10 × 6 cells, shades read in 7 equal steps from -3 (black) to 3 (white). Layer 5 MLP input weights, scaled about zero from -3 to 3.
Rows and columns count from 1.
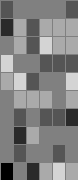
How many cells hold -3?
1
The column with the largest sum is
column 4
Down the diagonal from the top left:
-1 1 -1 -1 0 1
